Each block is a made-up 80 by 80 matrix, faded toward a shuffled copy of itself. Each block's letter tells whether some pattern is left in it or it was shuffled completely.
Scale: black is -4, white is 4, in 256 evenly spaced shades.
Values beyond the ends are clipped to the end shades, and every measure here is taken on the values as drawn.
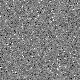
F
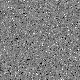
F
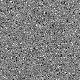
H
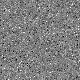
F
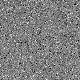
F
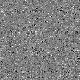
H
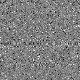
H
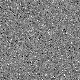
F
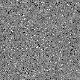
H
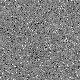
F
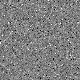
F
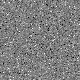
F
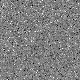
F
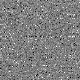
H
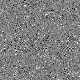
H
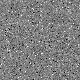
F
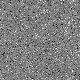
F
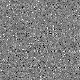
H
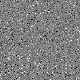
H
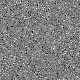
F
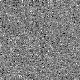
H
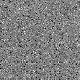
H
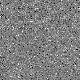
H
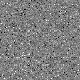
H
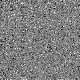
H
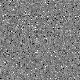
H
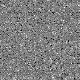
H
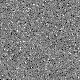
F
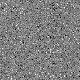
H
